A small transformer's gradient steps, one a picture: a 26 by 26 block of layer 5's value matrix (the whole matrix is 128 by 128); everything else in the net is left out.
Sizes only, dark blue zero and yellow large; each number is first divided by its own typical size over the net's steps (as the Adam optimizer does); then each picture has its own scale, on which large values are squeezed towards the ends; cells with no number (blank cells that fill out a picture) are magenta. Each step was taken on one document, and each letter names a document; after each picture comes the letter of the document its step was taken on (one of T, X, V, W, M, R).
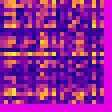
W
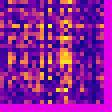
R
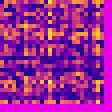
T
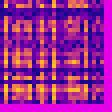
W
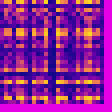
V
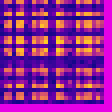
V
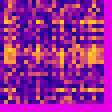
W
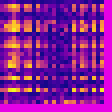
W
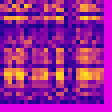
V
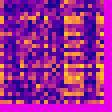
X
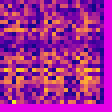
V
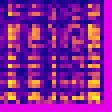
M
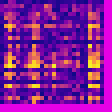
M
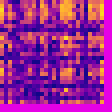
X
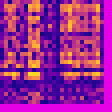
T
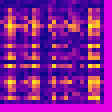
M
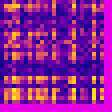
W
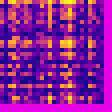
R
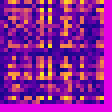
R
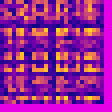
V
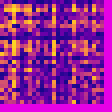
W
